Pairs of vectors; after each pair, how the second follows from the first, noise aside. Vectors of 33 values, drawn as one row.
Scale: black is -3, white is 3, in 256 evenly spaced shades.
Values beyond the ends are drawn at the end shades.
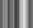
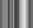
copied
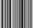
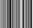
wrapped around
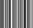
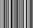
negated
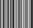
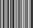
copied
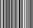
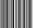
shuffled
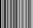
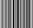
wrapped around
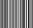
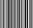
negated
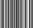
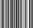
copied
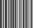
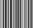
wrapped around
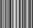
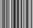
negated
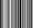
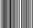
negated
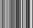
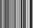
negated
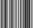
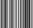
copied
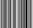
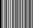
shuffled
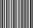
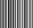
wrapped around
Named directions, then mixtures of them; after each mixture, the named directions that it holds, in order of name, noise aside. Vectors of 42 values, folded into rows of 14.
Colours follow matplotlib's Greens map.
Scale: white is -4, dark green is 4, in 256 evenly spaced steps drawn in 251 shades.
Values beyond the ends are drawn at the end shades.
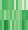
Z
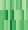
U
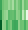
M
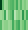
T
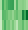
M, Z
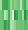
T, U, Z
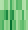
U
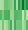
T, Z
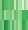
Z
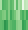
U, Z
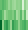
M, Z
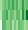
M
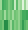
Z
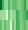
T, U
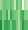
M, U, Z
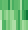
M, U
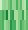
U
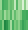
Z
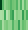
T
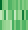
T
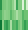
M, T, Z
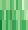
M, U, Z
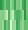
U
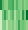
M, T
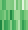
M, U, Z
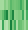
M, U, Z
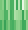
T, U, Z
